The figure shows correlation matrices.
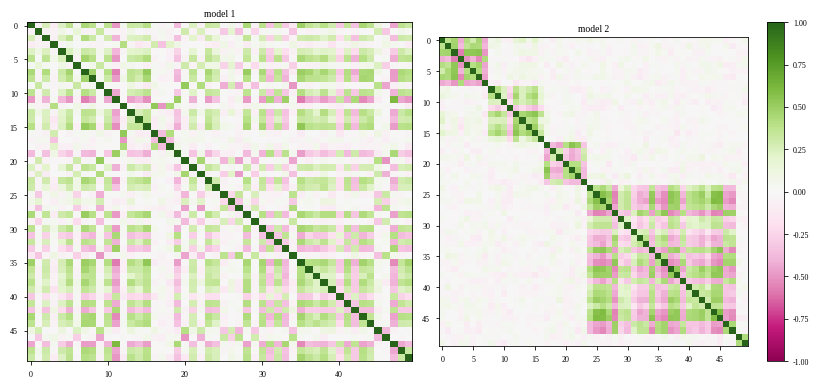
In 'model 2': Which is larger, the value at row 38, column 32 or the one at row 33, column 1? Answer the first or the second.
the second
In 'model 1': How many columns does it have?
50
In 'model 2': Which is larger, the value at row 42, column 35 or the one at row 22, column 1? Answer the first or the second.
the second
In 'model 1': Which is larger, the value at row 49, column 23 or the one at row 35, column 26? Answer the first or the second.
the first
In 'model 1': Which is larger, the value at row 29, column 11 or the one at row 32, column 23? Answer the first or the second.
the second
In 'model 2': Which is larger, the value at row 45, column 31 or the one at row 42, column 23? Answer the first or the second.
the second
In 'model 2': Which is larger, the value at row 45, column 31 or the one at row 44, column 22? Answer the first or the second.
the second
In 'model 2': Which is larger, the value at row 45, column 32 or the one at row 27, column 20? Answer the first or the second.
the second
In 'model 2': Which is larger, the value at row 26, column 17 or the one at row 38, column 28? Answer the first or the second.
the first
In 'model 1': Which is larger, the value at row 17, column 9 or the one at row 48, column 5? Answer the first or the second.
the second
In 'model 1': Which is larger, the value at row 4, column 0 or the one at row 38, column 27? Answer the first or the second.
the first
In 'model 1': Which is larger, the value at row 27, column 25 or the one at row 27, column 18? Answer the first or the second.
the first
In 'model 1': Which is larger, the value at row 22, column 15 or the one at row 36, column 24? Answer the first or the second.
the second
